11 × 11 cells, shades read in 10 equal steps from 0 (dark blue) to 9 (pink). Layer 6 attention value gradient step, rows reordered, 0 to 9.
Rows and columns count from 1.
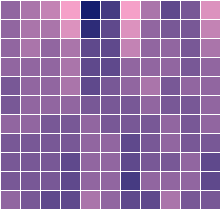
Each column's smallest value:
4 4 3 3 0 2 2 3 3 4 3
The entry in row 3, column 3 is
5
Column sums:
50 54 52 57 40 43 53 52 50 47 55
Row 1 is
5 6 7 9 0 2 9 6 3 4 8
